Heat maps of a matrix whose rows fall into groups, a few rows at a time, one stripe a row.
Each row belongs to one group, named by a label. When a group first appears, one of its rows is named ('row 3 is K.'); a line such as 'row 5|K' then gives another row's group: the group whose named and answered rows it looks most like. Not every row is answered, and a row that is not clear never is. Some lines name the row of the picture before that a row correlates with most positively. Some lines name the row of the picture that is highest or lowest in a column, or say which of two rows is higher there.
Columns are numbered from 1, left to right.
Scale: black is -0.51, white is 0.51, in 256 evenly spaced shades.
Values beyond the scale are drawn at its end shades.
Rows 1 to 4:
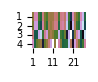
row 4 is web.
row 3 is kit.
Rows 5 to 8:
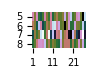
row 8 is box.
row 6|web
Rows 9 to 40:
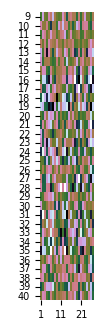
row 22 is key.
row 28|web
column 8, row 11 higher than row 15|Yes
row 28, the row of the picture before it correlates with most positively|6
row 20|box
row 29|box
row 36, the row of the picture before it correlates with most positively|7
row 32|box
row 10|web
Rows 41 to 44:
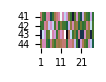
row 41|web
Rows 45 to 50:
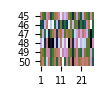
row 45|web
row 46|box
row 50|web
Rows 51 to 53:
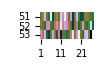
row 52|web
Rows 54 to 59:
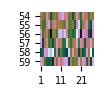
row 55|kit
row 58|box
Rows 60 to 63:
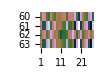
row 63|kit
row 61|kit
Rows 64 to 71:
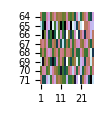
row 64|kit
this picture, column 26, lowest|71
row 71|kit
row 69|key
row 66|key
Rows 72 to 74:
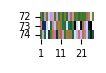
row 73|kit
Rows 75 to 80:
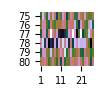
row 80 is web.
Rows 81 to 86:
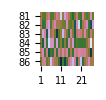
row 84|box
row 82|kit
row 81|web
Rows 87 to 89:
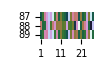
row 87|box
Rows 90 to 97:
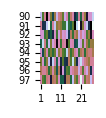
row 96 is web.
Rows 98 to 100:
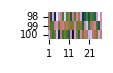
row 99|kit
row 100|key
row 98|box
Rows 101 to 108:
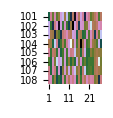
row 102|key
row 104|web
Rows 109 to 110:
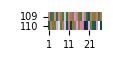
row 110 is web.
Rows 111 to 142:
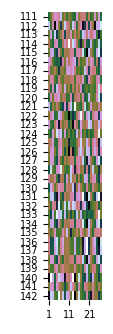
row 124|box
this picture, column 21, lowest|132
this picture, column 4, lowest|112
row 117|web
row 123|key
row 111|box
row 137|kit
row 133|box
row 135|key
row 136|kit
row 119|box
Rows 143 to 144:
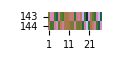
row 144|kit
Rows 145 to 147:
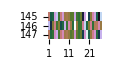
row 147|kit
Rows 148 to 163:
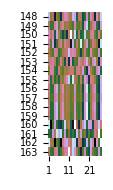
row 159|kit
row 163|web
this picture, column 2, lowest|160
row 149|kit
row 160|key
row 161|box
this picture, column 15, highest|161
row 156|kit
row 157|kit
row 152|web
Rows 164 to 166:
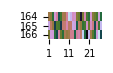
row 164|web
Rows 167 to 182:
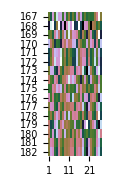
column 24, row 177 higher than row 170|Yes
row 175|box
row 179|kit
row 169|web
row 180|box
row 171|box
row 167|box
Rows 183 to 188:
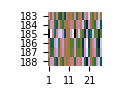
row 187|kit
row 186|kit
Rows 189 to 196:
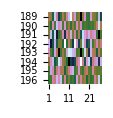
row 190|box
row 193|web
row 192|key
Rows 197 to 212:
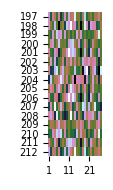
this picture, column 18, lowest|203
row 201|web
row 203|kit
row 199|box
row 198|web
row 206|web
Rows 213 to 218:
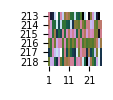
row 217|box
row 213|kit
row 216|box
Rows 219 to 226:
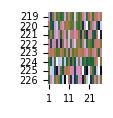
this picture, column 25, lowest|220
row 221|web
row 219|key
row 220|kit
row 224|box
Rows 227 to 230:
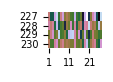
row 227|kit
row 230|kit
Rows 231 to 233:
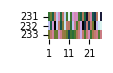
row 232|box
